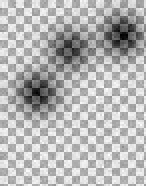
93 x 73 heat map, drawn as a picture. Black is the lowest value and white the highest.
Odd rows or columns: none. Lone odd cells: none. Dips: three. Ninth with the lowest average: top right. Average level on the scale: 70%.
